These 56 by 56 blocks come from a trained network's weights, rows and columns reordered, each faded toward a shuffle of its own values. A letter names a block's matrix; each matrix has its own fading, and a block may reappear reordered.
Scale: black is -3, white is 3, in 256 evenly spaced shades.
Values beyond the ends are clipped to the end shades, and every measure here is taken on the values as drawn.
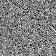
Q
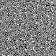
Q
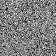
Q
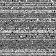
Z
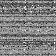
Z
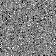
Q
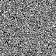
Q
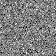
Q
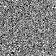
Q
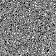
Q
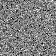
Q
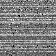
Z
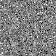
Q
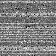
Z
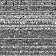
Z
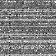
Z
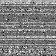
Z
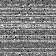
Z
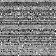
Z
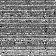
Z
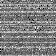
Z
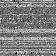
Z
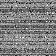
Z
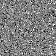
Q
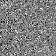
Q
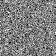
Q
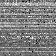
Z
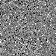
Q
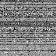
Z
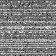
Z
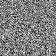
Q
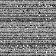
Z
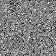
Q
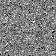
Q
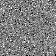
Q
